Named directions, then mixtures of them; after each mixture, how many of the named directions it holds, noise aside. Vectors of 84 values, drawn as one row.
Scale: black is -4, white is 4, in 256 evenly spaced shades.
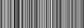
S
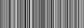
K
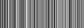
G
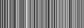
one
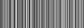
three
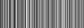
three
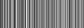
three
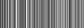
two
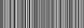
three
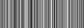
three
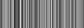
one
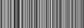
one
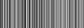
three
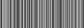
two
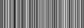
two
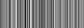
one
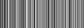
one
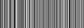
three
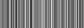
one
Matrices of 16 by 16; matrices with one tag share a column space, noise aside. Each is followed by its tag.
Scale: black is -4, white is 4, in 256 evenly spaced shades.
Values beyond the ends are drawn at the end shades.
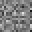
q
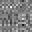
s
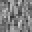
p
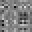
s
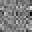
q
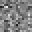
s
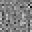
s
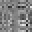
s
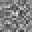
q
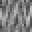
p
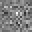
q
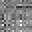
s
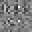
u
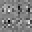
u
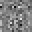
s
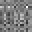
s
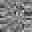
q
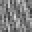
p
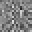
q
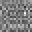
q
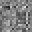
s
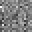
s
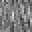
p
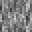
p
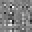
s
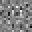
q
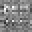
u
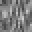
p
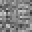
q
